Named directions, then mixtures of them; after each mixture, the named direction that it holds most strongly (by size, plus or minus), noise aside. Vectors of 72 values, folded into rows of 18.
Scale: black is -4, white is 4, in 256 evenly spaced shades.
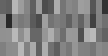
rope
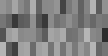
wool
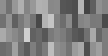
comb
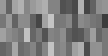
comb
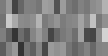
rope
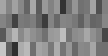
wool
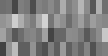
wool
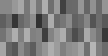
wool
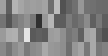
comb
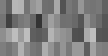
rope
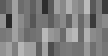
rope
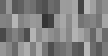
comb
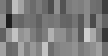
rope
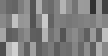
wool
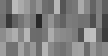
rope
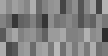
wool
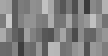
rope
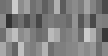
rope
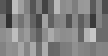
rope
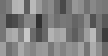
wool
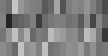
rope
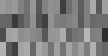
wool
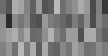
rope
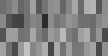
wool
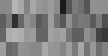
wool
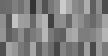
wool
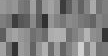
wool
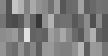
comb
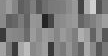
comb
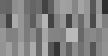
rope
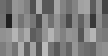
rope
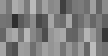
wool
